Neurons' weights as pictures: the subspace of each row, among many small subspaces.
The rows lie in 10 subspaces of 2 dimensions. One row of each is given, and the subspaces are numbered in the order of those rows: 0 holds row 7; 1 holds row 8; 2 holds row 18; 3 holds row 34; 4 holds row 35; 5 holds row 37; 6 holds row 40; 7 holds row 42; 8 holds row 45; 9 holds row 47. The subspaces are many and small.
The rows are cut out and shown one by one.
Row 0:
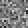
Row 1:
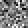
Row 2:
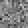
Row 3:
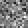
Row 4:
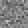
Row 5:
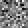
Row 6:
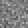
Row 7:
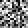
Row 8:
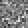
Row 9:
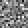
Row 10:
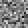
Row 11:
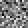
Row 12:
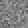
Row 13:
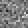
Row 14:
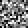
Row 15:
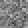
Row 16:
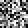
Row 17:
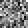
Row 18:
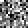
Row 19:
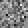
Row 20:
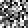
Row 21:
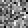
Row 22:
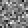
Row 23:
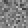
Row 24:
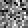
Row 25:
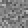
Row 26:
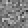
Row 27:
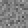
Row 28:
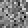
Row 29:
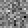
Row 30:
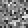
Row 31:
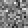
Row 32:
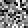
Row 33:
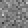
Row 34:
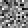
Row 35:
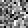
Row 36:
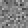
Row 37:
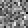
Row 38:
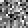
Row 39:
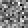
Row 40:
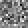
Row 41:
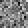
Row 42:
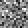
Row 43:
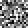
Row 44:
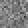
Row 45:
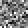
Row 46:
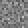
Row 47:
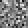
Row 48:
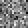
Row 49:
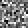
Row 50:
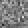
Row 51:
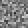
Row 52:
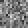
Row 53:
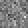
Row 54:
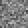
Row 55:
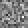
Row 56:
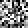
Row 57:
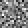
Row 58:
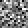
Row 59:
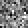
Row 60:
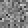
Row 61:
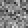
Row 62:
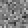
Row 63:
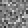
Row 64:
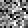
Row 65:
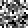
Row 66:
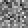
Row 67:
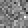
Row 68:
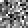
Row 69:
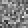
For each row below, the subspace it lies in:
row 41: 5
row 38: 2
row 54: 8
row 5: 3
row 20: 5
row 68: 2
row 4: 3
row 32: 9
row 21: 4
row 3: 7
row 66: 0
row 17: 5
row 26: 2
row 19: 6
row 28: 4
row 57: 7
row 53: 0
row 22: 8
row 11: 7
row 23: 9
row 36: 3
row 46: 6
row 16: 0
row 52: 2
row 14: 8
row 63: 1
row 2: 1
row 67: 4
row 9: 3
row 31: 9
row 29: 0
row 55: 6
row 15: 8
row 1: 9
